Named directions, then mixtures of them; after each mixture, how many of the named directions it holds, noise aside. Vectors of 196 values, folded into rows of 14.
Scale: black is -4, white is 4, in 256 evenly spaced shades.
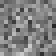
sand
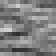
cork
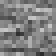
two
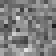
two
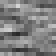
one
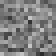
two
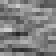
one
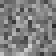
one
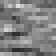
one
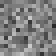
one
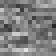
two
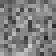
one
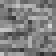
two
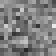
two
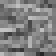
two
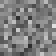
one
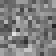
two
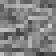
two
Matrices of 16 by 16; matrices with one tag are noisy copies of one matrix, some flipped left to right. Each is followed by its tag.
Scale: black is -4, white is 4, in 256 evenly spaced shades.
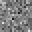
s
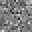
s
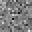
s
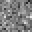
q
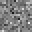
s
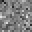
q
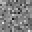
s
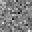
s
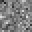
q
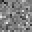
q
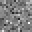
s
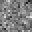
q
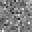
s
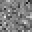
q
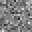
s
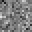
q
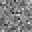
s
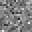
s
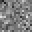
q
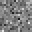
s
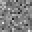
s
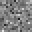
s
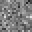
q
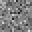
s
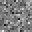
s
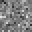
q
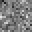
q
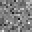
s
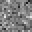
q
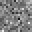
s
